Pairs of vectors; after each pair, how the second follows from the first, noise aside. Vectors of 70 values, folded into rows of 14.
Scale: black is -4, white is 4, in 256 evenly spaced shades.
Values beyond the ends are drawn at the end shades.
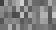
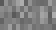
shrunk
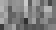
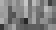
copied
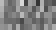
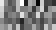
scaled up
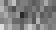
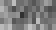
copied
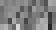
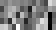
scaled up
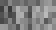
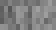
shrunk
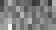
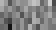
negated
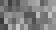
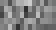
shuffled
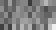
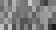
negated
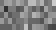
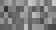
copied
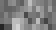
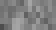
shrunk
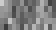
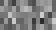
shuffled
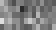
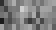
negated
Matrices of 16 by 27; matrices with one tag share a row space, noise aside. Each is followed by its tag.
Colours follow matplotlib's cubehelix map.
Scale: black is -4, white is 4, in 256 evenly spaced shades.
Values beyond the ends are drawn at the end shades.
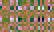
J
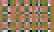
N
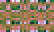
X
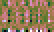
N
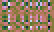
N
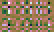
N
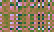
J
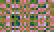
X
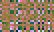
J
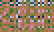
J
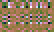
N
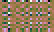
N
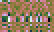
N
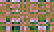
X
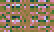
X
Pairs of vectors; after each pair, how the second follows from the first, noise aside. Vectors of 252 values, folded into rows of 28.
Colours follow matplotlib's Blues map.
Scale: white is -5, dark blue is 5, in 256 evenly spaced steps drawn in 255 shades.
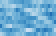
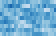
reversed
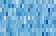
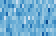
copied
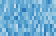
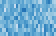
copied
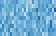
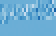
partly zeroed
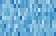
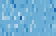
partly zeroed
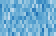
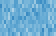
shrunk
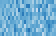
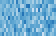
copied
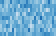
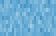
shrunk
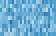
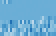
partly zeroed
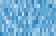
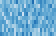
copied
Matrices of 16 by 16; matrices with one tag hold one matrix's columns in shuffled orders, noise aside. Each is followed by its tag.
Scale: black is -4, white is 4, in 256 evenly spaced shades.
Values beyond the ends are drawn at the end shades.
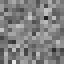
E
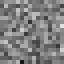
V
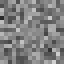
E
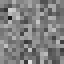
E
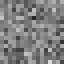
E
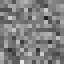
E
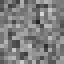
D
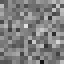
V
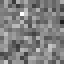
D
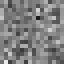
E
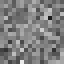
E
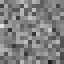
V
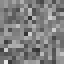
E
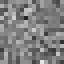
E
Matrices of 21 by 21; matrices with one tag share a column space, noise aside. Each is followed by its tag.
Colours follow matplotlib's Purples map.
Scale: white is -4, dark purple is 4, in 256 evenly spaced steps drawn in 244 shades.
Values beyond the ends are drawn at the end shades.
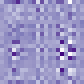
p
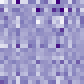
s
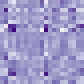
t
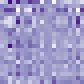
s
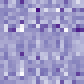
t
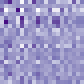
s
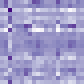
t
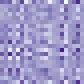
p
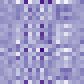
p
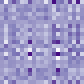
p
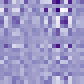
s
